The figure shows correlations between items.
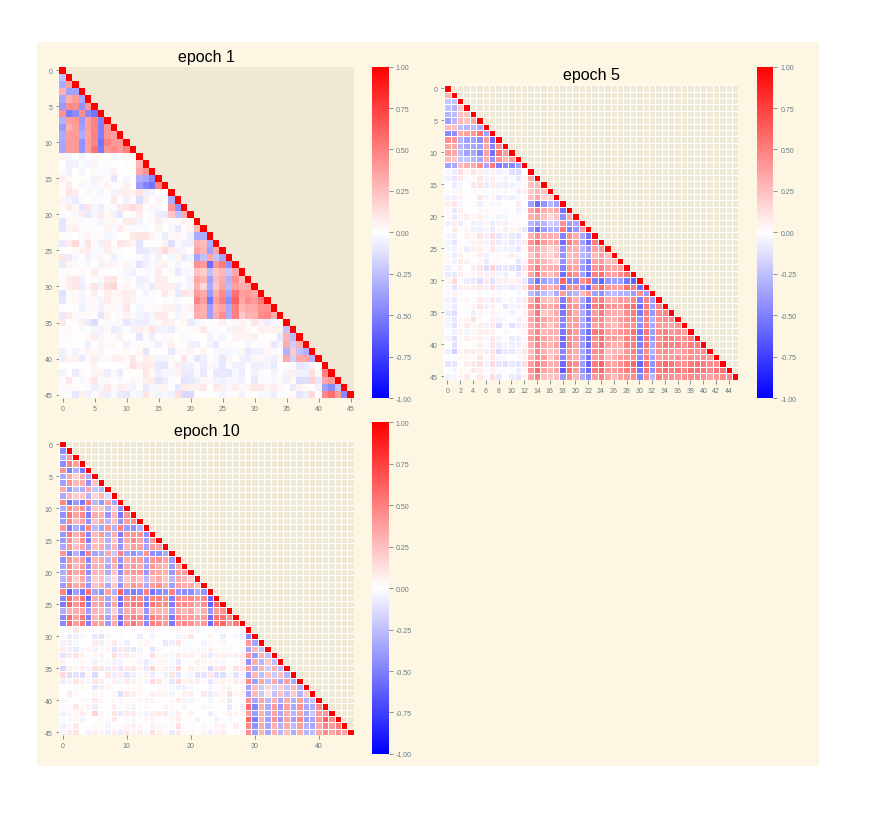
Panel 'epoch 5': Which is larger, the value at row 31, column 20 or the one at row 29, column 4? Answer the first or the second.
the first
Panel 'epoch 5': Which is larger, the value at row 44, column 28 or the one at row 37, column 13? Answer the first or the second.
the first
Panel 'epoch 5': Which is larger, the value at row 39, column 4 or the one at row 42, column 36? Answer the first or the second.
the second
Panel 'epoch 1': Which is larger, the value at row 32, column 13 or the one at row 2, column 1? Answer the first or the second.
the second
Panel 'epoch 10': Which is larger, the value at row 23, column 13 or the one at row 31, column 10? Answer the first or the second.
the first
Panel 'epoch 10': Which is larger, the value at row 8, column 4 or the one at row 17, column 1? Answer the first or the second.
the first
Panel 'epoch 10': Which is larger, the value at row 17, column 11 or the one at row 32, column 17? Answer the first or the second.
the second
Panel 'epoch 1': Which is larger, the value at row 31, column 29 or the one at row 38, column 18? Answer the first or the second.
the first
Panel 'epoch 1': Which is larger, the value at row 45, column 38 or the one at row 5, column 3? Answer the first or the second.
the first
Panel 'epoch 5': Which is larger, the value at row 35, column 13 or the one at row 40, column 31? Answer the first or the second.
the second
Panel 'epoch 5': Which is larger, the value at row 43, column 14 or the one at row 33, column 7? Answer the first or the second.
the first
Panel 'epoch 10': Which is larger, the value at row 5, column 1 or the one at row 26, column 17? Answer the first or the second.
the first
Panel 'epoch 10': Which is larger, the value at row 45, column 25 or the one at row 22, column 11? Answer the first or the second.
the second
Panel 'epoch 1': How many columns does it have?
46
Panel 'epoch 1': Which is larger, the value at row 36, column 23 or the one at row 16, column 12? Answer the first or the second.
the first
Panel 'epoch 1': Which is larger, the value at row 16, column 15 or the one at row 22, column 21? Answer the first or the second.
the first
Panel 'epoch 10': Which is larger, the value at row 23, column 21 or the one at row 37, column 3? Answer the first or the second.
the second
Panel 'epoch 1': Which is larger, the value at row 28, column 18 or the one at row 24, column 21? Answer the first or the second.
the second
